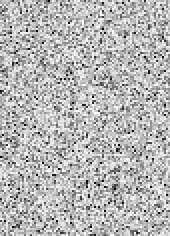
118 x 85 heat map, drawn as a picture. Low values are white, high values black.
Stripes: none. Seam: none. Histogram: skewed, a long tail of high values. Grain: fine. Odd rows or columns: none. Mirror symmetry: none. Average level on the scale: 30%.
